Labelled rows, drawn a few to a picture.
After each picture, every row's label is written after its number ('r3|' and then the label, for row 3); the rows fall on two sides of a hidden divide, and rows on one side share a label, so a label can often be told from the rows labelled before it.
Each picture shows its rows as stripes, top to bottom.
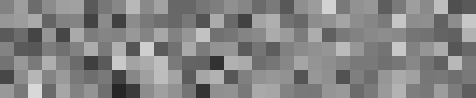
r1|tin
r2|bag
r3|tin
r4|tin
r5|tin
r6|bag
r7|bag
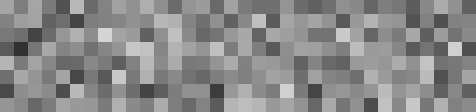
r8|tin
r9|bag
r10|tin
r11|tin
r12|bag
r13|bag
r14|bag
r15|tin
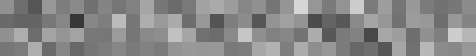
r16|tin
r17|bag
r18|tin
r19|bag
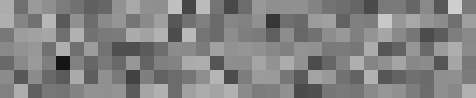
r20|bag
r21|tin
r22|tin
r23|bag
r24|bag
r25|bag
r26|tin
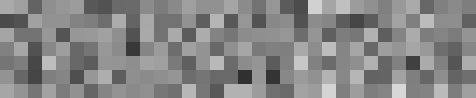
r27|tin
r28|bag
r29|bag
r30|tin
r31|tin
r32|tin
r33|tin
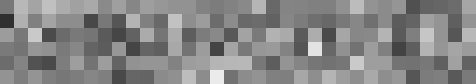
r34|tin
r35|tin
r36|bag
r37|bag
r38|tin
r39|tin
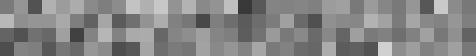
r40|tin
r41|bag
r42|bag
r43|bag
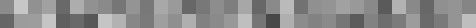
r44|tin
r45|tin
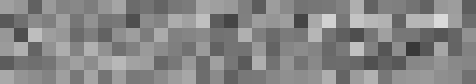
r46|tin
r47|bag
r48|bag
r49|tin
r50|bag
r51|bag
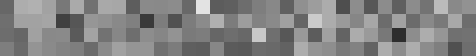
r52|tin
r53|bag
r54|bag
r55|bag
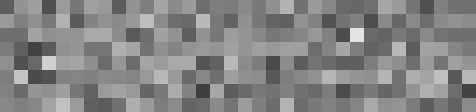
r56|bag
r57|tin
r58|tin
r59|tin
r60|tin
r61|tin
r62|bag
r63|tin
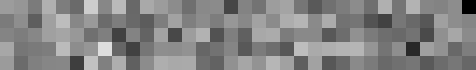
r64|bag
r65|tin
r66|tin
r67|tin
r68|bag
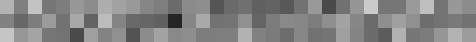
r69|bag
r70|tin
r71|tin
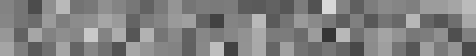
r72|tin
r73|tin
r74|bag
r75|bag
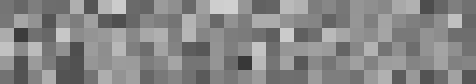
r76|tin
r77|bag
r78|tin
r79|bag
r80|bag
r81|bag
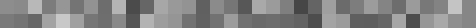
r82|bag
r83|tin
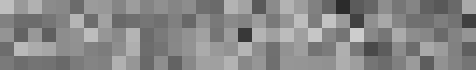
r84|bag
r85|tin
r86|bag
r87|tin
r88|tin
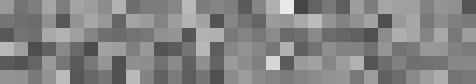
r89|bag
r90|tin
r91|tin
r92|tin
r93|tin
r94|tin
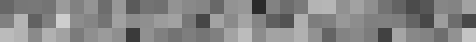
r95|tin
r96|tin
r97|tin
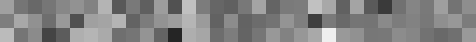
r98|tin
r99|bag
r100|tin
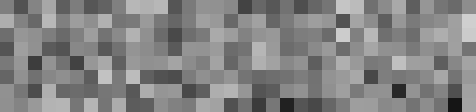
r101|tin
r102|tin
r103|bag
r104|bag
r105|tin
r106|tin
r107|tin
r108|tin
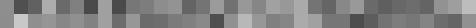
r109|tin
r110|tin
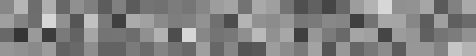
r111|bag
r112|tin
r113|bag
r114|bag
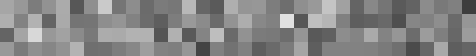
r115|tin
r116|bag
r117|bag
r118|tin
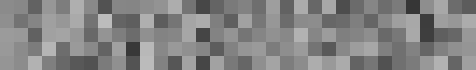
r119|tin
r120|tin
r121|tin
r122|tin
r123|bag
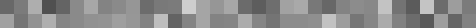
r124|bag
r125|tin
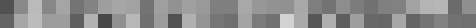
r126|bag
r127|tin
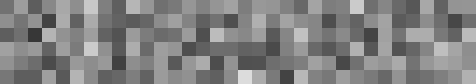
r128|tin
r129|bag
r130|tin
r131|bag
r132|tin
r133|tin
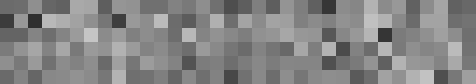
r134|bag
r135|tin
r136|bag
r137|bag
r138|bag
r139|bag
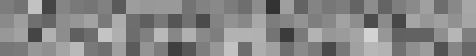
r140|bag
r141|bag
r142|tin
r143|bag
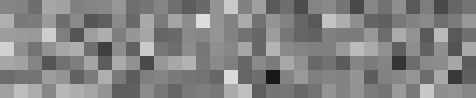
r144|tin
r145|tin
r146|tin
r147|tin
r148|bag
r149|tin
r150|tin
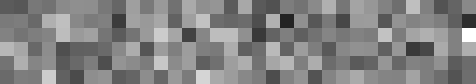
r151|tin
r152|tin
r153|tin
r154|tin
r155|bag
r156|tin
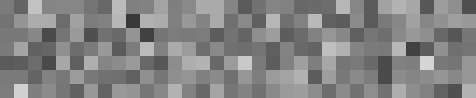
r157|bag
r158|bag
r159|bag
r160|tin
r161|tin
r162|tin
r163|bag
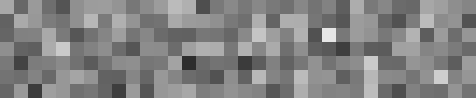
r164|bag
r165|bag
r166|tin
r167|tin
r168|bag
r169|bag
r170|tin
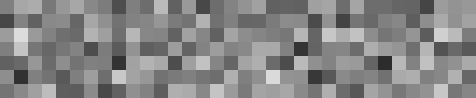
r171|tin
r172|tin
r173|tin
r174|bag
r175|tin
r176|bag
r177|bag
